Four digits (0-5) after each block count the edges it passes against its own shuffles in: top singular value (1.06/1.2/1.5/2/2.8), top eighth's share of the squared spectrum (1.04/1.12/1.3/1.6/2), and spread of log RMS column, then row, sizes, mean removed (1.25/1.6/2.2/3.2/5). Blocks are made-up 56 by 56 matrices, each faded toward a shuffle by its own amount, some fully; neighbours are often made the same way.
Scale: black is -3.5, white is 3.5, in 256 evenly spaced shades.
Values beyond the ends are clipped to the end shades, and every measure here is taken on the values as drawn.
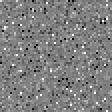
0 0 0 0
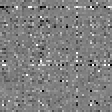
3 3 2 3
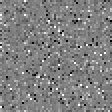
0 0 0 0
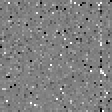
2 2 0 0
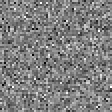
2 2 0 0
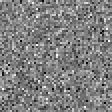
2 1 0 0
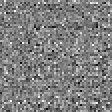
3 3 1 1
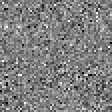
3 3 1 2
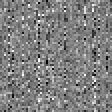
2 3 4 0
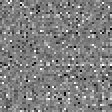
3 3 1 2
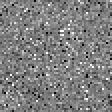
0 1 0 0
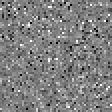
0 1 0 0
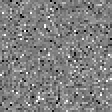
2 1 0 0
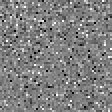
0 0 0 0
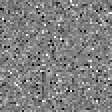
2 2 0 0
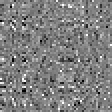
4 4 2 2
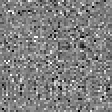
3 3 1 2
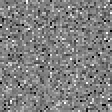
2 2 0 0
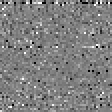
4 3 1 2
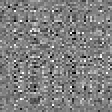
4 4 3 3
